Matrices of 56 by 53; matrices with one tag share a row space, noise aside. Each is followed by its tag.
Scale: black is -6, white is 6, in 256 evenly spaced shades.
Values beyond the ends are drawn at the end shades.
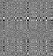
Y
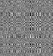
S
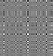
Y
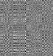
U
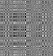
U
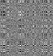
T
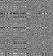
U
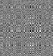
S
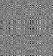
S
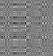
U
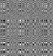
T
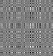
S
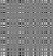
T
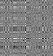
U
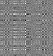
U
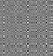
Y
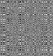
T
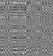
U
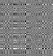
U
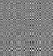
S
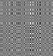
S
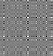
Y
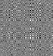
S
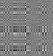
U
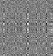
Y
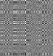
U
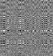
T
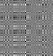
U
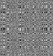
T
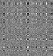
Y
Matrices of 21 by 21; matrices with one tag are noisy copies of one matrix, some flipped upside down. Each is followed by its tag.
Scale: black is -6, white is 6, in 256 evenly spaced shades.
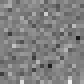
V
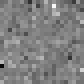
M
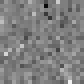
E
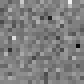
V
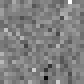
E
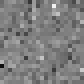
M
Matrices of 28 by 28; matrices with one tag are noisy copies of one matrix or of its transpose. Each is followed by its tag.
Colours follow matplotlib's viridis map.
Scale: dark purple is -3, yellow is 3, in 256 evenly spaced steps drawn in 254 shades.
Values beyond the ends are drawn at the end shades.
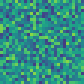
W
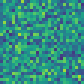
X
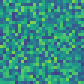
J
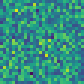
J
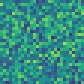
X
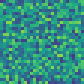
J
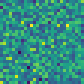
J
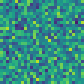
W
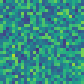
W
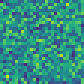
J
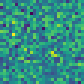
X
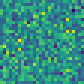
J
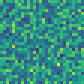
W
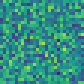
J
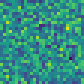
J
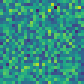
J
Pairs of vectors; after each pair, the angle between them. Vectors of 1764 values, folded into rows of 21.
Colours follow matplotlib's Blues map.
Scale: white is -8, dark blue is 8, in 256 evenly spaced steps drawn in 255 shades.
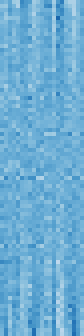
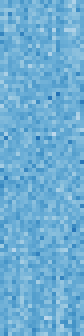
partly aligned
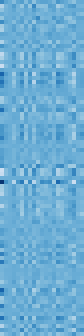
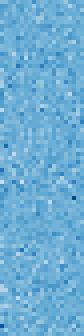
partly opposed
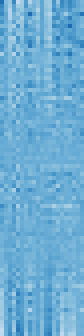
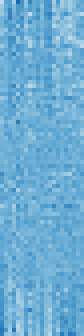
nearly opposite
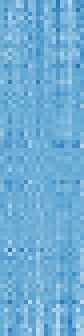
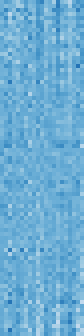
nearly parallel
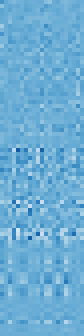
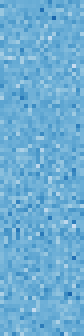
partly opposed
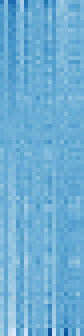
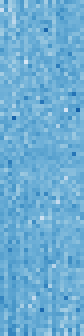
partly opposed
